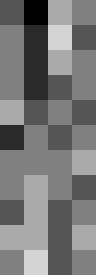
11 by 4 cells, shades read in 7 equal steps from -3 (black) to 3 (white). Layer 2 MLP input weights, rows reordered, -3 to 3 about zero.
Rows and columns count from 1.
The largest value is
2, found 2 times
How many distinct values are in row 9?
3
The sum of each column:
-2 -5 -1 -1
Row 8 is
0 1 0 -1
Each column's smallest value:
-2 -3 -1 -1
